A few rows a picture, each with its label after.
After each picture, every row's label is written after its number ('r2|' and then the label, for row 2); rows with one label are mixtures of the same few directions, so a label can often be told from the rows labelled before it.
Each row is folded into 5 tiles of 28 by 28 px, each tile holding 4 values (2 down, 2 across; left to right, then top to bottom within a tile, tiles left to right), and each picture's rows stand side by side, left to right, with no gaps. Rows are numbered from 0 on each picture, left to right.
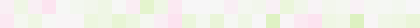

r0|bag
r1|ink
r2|ink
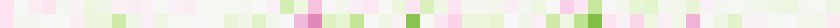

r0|bag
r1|bag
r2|ink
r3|ink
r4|ink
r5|ink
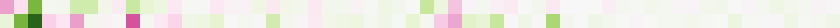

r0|ink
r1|ink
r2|ink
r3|ink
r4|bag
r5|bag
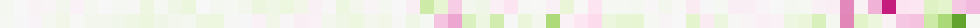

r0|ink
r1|bag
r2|ink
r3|ink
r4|ink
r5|bag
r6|bag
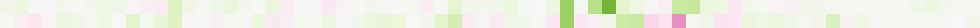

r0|ink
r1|ink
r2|bag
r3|ink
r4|bag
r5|ink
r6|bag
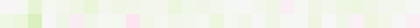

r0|ink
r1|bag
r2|ink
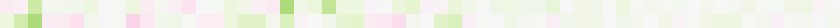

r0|ink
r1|bag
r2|bag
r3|ink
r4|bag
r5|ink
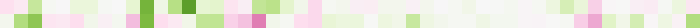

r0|ink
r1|bag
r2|ink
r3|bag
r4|ink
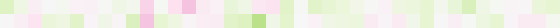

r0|ink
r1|bag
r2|bag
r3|bag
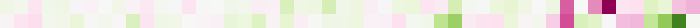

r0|ink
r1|bag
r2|bag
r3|ink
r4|bag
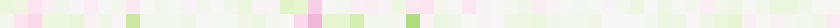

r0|ink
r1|bag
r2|ink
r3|bag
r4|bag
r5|ink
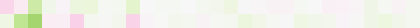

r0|ink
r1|bag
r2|bag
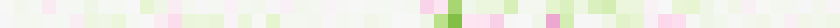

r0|bag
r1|ink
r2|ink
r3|ink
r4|bag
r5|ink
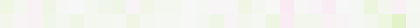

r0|ink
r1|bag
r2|bag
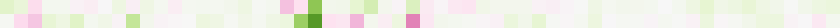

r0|ink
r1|ink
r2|ink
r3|bag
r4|ink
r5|bag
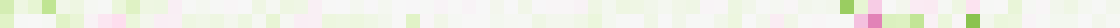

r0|bag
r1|ink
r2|ink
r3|bag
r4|ink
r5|ink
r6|ink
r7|ink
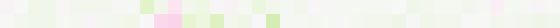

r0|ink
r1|ink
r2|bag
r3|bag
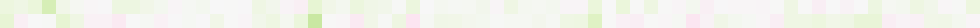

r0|bag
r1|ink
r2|ink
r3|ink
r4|ink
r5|bag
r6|ink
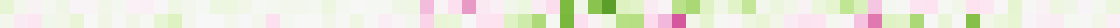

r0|ink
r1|ink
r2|bag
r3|bag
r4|bag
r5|bag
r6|ink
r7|ink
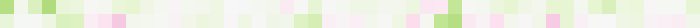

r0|bag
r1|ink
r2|ink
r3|ink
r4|bag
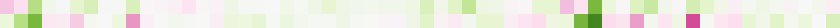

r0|ink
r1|bag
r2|bag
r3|bag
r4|ink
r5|ink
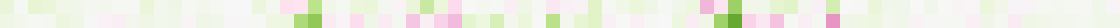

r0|bag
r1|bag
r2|ink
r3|ink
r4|ink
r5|ink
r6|ink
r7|ink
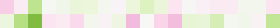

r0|ink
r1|ink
